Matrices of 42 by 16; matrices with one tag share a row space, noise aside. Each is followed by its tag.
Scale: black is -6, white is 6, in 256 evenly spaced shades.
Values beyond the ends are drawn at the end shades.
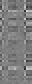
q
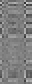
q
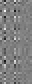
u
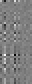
u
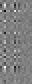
u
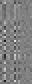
u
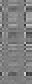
q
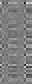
q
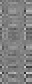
q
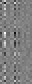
u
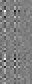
u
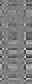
q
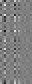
u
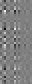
u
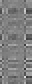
q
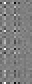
u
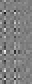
u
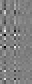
u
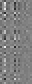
u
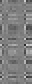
q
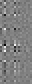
u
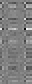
q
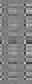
q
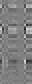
q
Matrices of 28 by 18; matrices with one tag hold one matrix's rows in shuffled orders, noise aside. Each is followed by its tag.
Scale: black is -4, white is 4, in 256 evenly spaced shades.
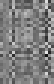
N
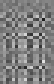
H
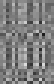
H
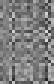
N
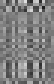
H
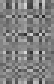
H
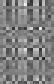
H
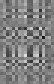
H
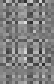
H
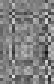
N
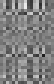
H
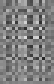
H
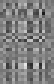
H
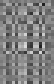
H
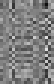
N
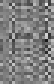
N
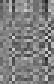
N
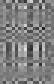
H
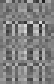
H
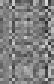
N
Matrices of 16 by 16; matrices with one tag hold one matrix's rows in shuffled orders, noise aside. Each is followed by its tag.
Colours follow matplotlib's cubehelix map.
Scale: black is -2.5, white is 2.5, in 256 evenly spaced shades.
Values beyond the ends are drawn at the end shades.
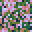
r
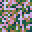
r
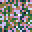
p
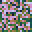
r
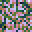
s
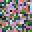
s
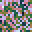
p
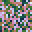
p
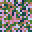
p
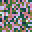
p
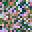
p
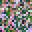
p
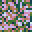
r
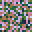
p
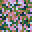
s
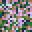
s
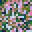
s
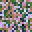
p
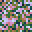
r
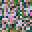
r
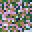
r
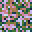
r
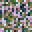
p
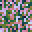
p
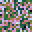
p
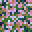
s
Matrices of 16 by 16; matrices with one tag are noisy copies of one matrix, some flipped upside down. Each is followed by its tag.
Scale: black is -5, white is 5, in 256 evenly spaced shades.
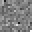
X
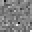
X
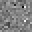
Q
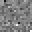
X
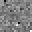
X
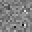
Q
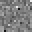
X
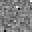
X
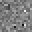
Q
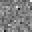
X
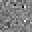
Q
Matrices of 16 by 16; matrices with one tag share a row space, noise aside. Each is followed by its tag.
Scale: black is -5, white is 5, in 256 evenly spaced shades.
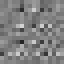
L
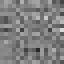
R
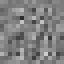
L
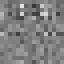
L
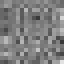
R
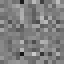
L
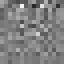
L
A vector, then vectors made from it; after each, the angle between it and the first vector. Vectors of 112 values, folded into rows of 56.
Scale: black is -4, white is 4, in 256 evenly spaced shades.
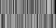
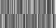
nearly opposite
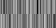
orthogonal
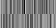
orthogonal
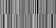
partly aligned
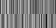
partly aligned
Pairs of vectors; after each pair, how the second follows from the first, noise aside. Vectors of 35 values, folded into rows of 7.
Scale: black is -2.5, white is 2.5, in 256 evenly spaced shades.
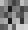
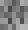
shrunk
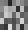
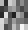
shuffled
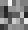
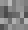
shrunk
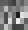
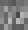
shrunk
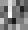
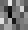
sign-scrambled
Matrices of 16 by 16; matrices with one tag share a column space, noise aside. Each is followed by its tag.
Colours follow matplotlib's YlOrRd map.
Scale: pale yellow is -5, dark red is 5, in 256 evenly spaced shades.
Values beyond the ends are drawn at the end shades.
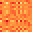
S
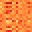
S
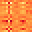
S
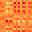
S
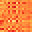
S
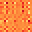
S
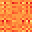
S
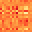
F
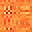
F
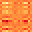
S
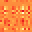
F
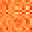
F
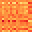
S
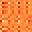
S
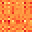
S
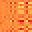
S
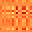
F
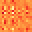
F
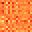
S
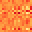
F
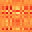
F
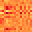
F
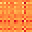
S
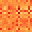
F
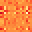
F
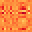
F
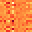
S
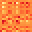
S
